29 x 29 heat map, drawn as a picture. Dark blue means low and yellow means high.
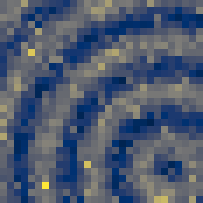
Average level on the scale: 30%. Mirror symmetry: none. Rings: centred on the bottom right. Histogram: bell-shaped. Ninth with the highest average: bottom right. Slope: none.
